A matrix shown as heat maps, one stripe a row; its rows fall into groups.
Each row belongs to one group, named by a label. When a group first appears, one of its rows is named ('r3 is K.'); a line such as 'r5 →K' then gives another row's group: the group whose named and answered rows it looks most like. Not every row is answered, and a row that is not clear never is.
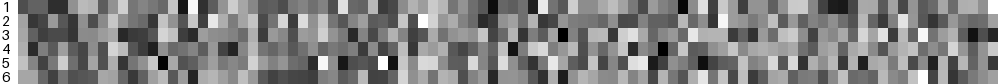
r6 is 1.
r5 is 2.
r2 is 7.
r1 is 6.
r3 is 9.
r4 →7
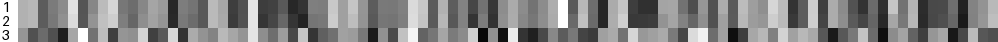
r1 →1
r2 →1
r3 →6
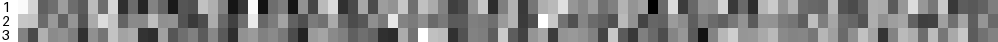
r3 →7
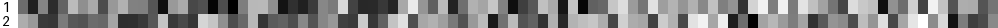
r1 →6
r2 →9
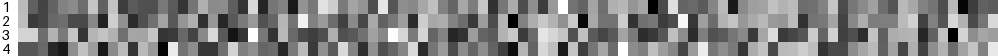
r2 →7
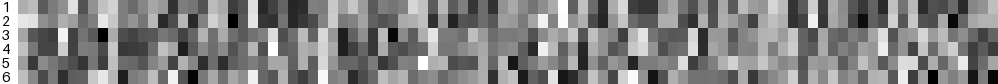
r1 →1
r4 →9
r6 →2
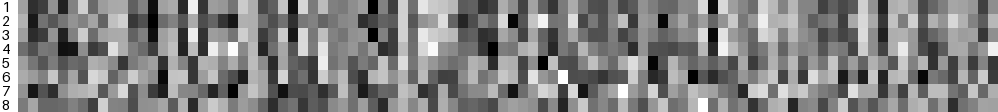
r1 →7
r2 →7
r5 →2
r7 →6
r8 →1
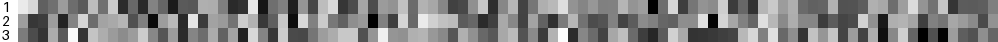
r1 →9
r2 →7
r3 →2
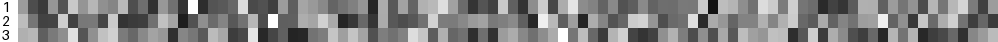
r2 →9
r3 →1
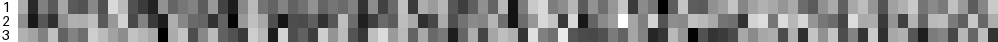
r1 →7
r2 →6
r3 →2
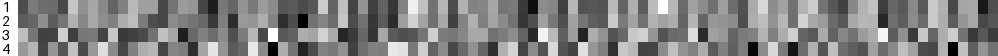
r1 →6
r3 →9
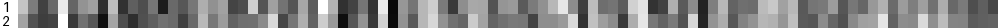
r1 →9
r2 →9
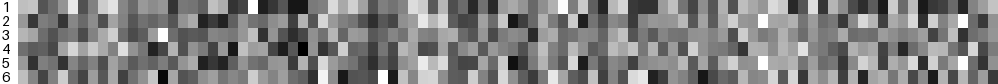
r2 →7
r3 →1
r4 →6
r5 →7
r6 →2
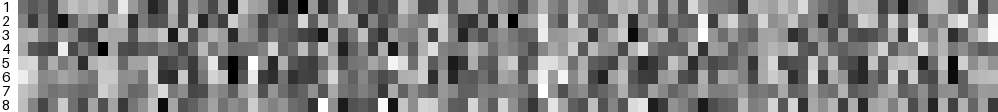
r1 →6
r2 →7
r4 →9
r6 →1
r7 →1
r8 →2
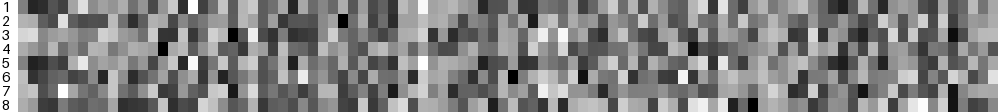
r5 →6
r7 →1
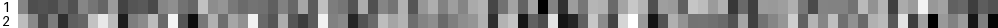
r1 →9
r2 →2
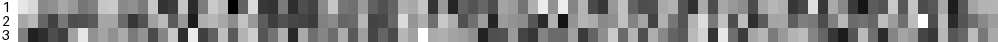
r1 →1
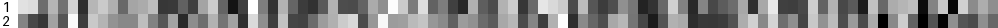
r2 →2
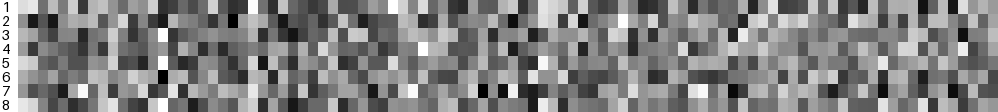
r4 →7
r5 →9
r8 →1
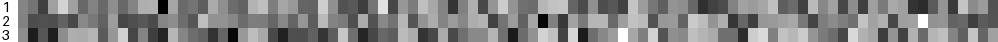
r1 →2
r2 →9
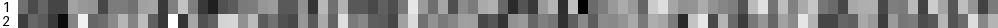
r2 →6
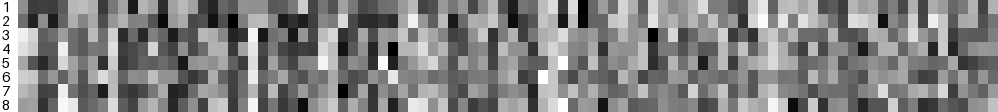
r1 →6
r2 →6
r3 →9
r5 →9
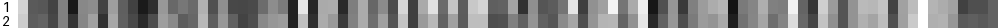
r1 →9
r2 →9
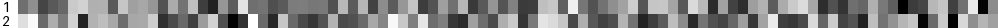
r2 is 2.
